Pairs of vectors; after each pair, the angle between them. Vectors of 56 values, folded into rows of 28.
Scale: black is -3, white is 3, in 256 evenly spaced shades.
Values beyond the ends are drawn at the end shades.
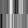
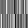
orthogonal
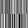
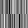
nearly parallel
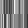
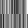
partly opposed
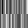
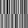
orthogonal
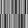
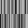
nearly parallel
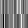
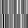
nearly parallel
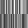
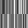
partly aligned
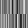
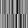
nearly parallel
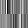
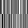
orthogonal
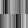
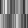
nearly opposite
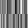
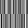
orthogonal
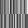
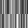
partly opposed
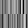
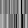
partly opposed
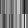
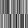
partly opposed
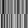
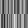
nearly parallel
